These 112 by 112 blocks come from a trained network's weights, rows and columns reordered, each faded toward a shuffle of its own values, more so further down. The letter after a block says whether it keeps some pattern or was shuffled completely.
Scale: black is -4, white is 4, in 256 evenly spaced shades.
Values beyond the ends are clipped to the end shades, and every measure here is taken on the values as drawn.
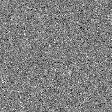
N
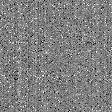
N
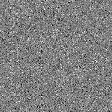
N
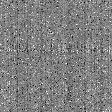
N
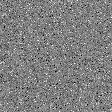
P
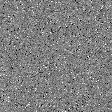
P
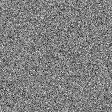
P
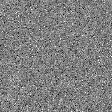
N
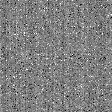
N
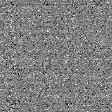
N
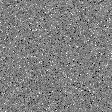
P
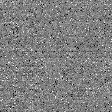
N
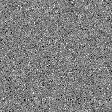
N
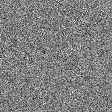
P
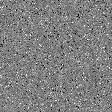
P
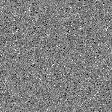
N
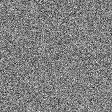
P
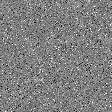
P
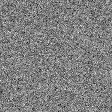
P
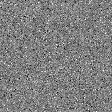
N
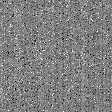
N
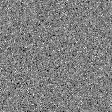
N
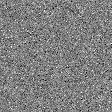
P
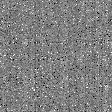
N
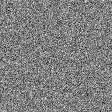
P
